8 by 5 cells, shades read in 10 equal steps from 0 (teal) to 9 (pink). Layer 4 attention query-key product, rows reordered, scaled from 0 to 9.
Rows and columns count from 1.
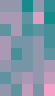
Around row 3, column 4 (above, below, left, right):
8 5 2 2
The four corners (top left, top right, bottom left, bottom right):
5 1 5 9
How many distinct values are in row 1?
3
